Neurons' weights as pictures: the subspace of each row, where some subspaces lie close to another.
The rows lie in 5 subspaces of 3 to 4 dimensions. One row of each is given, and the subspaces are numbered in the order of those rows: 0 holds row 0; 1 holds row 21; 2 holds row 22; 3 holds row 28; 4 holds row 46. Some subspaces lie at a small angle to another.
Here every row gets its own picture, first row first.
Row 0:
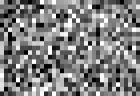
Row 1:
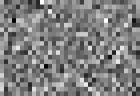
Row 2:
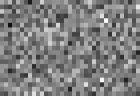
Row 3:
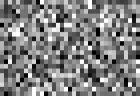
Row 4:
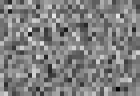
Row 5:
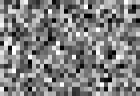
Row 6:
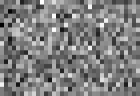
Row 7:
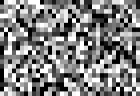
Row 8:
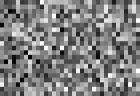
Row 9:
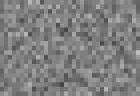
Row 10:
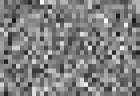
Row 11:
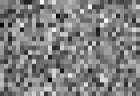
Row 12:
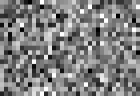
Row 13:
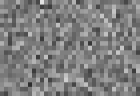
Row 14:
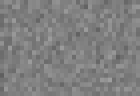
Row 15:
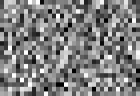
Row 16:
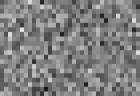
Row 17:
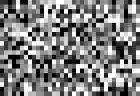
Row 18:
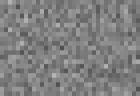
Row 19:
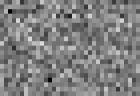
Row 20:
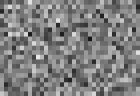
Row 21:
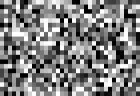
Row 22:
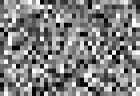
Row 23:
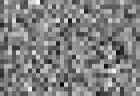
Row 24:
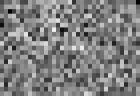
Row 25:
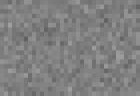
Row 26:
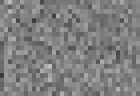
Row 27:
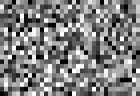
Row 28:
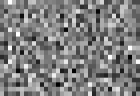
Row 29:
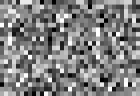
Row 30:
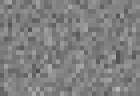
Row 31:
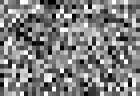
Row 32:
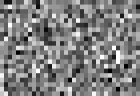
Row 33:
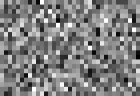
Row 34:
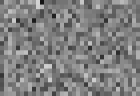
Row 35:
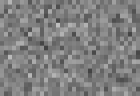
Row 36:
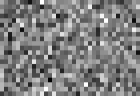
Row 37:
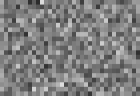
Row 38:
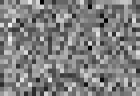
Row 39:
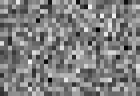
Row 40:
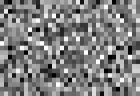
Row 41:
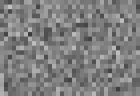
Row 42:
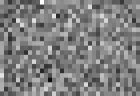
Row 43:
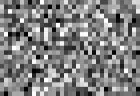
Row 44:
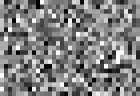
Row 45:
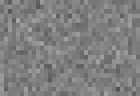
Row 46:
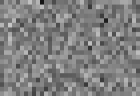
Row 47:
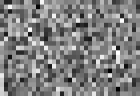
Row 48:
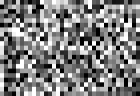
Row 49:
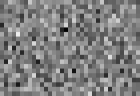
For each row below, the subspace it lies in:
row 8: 3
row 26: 0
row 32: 1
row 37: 4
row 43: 2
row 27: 3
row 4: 4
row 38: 4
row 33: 3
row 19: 2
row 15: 3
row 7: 0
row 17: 3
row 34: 4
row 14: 2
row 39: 2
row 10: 2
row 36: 0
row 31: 2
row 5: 2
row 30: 4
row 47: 1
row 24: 0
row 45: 2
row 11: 0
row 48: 1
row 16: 0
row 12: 0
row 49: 3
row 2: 1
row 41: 1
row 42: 0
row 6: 4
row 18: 3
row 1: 2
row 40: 3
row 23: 1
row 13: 2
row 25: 1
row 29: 4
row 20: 1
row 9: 4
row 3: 3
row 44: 4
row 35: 3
